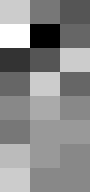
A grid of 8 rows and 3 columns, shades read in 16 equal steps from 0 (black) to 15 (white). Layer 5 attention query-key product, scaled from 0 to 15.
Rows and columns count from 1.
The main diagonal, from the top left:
12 0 12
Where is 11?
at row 7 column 1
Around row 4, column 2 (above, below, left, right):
5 10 6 6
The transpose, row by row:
12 15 3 6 8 7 11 12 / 7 0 5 12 10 9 9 8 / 5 6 12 6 8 9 8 8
